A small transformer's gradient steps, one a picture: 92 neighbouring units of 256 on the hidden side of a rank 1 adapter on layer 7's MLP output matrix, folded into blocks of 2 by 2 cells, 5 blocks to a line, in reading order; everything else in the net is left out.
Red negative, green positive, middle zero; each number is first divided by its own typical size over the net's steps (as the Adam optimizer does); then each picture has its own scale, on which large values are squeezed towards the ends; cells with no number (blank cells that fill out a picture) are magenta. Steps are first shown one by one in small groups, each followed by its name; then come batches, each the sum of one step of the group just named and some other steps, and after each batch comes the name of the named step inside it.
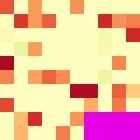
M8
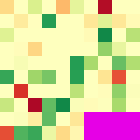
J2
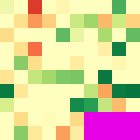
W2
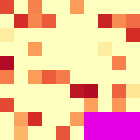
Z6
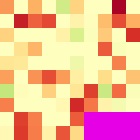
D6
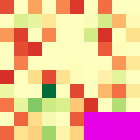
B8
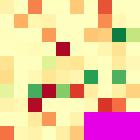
Z6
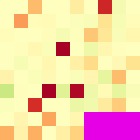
W2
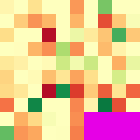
Z6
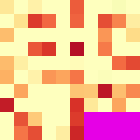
M8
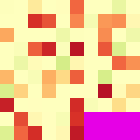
W2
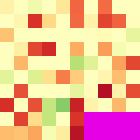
J2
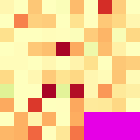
D6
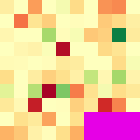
D6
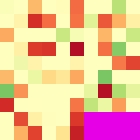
W2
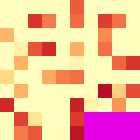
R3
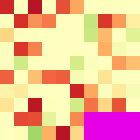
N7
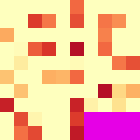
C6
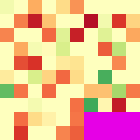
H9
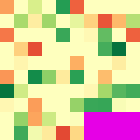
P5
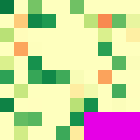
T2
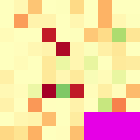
C6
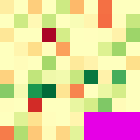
P5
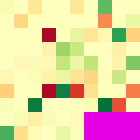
T2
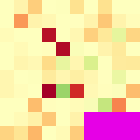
H9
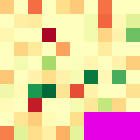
N7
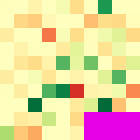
H9
